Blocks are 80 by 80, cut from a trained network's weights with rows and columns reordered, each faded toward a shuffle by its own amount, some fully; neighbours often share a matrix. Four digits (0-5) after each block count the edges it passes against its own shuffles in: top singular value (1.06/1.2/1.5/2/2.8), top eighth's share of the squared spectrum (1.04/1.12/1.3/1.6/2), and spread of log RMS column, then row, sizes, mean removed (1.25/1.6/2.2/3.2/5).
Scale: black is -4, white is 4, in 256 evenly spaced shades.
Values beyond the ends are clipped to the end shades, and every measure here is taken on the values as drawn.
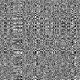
5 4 3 3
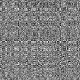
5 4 3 3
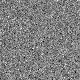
0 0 0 0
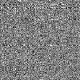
3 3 1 2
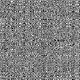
4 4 1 3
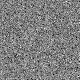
1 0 0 0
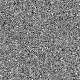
0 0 0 0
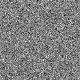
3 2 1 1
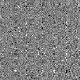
4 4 2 2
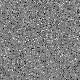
1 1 0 0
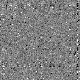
3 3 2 1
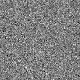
3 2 0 0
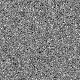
0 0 0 0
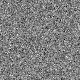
0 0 0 0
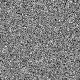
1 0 0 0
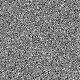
0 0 0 0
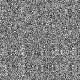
3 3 1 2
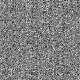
3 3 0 2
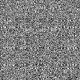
3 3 1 2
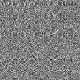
4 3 1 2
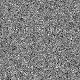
3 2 0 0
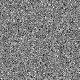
2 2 0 0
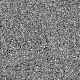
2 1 0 0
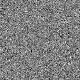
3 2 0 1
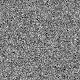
1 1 0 0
